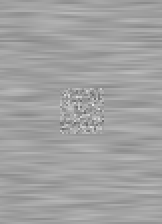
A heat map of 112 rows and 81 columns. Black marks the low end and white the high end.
Grain: streaks across. Mirror symmetry: none. Slope: none. Roughest part: centre. Histogram: heavy tails on both sides. Odd patch: rougher, in the centre.
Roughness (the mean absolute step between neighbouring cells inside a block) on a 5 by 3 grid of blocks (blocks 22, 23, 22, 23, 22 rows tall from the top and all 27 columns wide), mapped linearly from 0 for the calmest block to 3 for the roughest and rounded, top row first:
0 0 0 / 0 0 0 / 0 3 0 / 0 0 0 / 0 0 0
